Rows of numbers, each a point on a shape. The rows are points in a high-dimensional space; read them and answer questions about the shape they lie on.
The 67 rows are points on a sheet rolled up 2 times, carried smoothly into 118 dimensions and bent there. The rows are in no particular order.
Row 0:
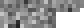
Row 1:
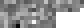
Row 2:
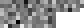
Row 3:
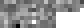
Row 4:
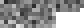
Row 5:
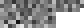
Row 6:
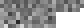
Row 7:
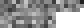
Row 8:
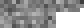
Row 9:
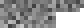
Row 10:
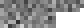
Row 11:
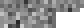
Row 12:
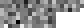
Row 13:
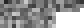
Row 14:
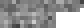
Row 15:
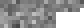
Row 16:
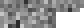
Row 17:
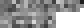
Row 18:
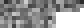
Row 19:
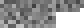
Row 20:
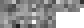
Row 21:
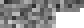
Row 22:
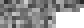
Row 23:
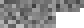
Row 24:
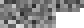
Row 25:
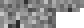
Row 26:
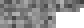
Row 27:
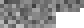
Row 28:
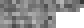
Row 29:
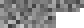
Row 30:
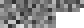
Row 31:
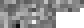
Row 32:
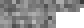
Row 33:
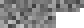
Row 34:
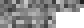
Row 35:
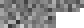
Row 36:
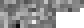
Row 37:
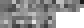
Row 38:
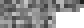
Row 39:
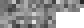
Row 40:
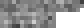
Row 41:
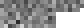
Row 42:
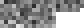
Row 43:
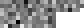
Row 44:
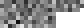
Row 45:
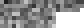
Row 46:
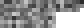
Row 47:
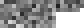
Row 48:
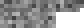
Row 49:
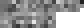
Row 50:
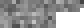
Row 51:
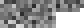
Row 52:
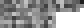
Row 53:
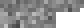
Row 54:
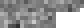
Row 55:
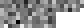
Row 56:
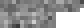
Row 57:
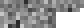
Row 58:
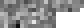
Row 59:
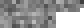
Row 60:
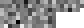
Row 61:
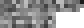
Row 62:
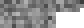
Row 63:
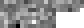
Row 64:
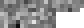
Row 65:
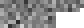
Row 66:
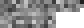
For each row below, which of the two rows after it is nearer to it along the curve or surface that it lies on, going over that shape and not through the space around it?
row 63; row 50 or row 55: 50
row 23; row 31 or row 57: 57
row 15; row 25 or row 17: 25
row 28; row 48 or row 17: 48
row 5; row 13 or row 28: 13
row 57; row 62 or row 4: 62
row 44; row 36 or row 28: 36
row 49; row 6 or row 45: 45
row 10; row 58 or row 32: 58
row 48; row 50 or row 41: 50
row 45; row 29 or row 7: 7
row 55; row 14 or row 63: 63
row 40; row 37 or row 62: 62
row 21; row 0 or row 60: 60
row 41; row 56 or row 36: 36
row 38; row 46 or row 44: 46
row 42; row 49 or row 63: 49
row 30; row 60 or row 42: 42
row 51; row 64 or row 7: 7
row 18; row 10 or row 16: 16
